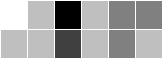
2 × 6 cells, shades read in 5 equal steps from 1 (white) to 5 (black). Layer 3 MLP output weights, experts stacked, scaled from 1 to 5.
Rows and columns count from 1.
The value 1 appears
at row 1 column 1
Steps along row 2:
same up down up down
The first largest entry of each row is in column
3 3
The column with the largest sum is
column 3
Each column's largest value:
2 2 5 2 3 3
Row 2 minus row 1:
1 0 -1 0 0 -1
